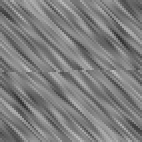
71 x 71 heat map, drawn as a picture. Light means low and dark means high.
Streaks slant down to the right. It looks the same turned upside down. There is no overall slope. On average the colour sits 50% of the way up the scale. There is no seam.
